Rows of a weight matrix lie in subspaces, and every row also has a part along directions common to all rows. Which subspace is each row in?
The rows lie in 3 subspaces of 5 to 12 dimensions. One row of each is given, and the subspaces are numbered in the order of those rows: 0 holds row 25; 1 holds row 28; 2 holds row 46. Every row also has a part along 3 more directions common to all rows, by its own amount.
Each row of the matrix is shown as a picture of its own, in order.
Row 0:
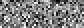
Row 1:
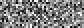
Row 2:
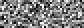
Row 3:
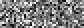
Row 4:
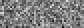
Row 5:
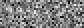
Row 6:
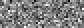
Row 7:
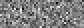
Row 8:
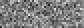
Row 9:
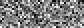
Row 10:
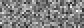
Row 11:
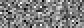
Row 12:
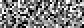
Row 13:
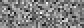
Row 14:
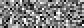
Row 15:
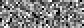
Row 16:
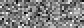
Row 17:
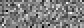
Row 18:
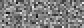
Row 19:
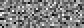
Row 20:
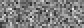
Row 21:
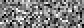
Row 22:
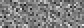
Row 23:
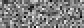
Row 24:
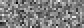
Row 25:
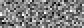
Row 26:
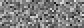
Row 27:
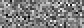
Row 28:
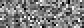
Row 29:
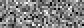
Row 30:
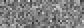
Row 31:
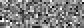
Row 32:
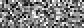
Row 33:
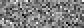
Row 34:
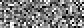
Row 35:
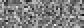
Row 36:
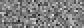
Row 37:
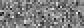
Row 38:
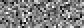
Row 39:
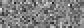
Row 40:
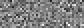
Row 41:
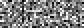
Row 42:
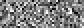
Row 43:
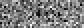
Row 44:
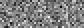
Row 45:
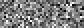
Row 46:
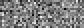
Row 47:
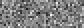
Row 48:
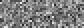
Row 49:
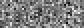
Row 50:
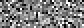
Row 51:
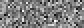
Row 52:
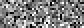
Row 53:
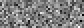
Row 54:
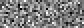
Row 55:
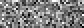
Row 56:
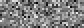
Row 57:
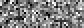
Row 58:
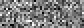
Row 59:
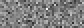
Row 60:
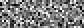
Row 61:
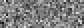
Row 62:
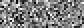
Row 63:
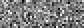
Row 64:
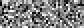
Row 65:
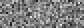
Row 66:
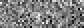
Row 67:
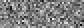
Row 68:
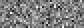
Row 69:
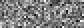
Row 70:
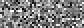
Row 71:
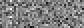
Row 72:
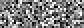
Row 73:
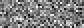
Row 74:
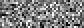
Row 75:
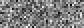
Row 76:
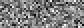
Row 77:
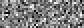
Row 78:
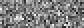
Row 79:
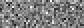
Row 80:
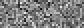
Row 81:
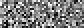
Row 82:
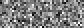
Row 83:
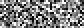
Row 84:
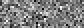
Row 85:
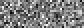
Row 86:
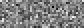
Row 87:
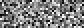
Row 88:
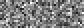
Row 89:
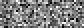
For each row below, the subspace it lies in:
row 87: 0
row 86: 0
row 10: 2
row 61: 1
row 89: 2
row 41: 0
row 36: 2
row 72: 2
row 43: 2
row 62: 0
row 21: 1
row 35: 0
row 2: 2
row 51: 2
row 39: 2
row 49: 1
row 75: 2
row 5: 1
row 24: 0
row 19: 2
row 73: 2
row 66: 0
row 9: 0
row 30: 1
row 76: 0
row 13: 1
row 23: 0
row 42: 1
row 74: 0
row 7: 2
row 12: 2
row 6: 1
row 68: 2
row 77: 0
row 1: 2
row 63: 0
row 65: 0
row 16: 0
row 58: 1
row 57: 2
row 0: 0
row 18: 0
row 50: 0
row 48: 0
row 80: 0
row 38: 0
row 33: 0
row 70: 2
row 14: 2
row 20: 1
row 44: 0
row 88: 1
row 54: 0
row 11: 0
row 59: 0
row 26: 0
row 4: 2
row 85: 2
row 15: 2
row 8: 2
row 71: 1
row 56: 0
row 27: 2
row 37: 2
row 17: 0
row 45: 2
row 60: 0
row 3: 1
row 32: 0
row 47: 2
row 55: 0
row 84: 0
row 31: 0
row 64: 2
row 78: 2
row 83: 1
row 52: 1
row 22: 2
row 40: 2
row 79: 0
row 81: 2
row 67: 1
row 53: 0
